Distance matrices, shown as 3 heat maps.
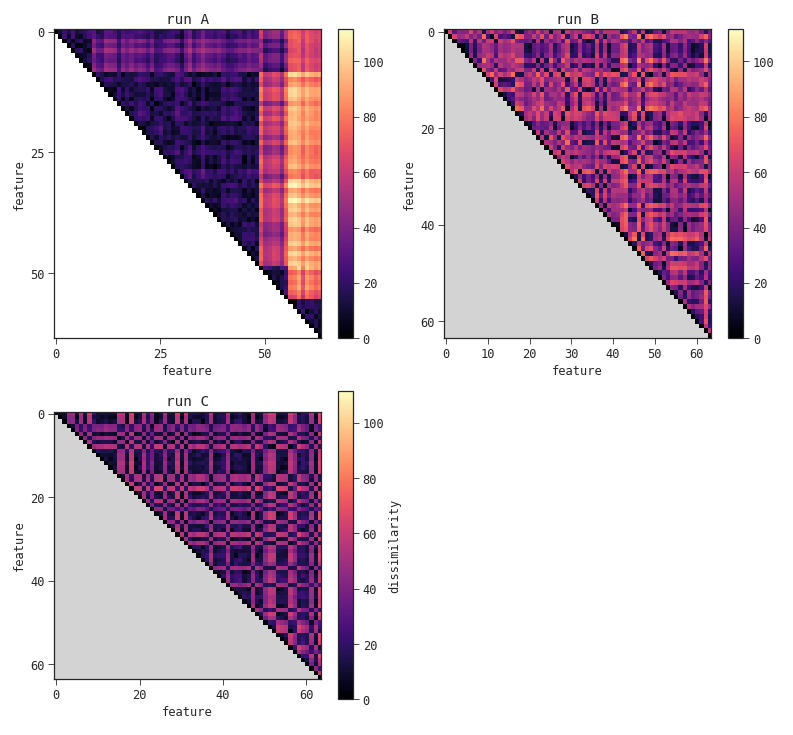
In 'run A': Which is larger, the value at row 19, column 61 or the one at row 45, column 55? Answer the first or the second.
the first
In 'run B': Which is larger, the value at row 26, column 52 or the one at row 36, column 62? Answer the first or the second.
the second
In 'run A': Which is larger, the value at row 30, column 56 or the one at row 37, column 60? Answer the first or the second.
the second
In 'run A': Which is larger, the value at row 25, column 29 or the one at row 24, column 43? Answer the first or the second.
the first
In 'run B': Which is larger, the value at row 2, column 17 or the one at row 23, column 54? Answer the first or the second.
the second
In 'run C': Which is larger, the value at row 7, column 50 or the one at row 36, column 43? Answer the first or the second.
the first
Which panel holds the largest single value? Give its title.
run A
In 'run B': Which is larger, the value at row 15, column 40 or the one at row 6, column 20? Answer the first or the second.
the first
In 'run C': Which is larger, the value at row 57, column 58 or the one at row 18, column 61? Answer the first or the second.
the first
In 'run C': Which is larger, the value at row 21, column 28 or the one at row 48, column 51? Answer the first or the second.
the second
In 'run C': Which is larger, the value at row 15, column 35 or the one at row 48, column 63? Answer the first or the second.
the second
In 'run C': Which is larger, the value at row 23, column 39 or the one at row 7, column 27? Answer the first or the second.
the first
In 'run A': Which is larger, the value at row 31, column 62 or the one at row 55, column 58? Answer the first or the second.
the first
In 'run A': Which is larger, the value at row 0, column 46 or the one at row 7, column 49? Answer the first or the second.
the second
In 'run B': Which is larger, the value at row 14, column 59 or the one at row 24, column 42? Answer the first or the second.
the second
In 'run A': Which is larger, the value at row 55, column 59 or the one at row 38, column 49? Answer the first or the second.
the second
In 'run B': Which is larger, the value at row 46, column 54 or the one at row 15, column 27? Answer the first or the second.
the first
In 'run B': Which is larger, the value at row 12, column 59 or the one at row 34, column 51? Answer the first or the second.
the first
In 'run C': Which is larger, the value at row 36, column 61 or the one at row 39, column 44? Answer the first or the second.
the first
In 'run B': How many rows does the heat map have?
64
